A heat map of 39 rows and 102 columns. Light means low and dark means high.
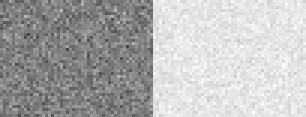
It is made of 1 by 2 panels. Panel 1,1: middling, fine-grained. Panel 1,2: very low, fine-grained, faint in contrast.
